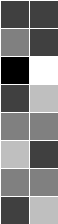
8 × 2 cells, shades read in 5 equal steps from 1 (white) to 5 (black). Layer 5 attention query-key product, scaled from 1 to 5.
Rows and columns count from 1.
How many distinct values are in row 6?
2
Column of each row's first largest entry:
1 2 1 1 1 2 1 1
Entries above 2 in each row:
2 2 1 1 2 1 2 1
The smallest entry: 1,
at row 3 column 2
